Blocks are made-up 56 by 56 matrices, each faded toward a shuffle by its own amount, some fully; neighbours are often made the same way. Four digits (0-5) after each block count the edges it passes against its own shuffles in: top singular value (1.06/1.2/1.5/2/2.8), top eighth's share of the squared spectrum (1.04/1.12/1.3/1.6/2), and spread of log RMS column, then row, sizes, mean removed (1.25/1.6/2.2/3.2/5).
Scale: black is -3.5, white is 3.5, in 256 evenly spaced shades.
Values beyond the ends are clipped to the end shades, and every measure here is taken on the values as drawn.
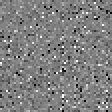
3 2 1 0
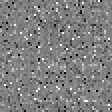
2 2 0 0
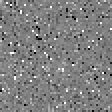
0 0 0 0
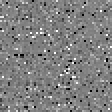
2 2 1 0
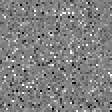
1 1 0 0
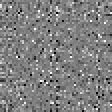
3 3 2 1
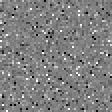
0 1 0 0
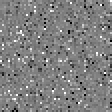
2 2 1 0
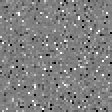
0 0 0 0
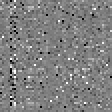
3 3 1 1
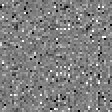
3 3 1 0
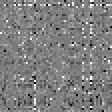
4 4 2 2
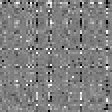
4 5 3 3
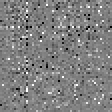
3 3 2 1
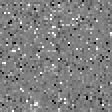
2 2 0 1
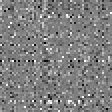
4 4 2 2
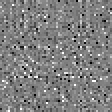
3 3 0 1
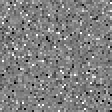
0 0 0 0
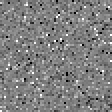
0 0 0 0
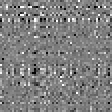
4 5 2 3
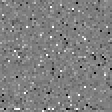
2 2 0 0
